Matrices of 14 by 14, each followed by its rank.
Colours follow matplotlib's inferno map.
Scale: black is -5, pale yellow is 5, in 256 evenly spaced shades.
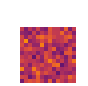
full rank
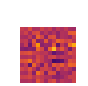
three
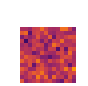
full rank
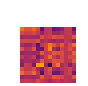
two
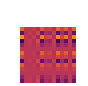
one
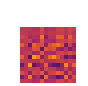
two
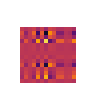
one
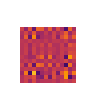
two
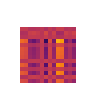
one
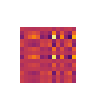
one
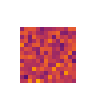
full rank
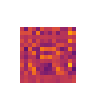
three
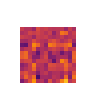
three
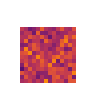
full rank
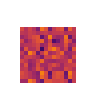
three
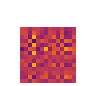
two
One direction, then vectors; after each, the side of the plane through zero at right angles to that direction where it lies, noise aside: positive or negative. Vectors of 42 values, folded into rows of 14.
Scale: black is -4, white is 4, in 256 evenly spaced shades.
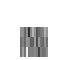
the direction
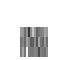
positive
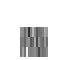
positive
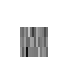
negative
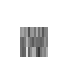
positive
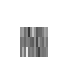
positive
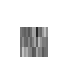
positive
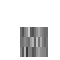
negative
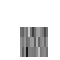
negative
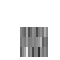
positive
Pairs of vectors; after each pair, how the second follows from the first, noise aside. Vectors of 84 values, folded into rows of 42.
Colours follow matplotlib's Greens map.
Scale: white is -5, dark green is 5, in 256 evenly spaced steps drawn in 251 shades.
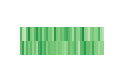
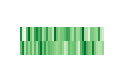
scaled up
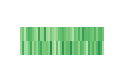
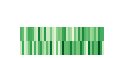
scaled up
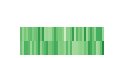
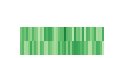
negated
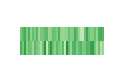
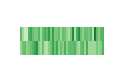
wrapped around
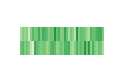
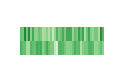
wrapped around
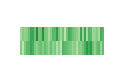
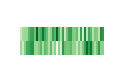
scaled up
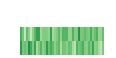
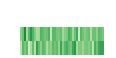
negated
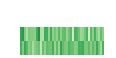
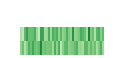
negated
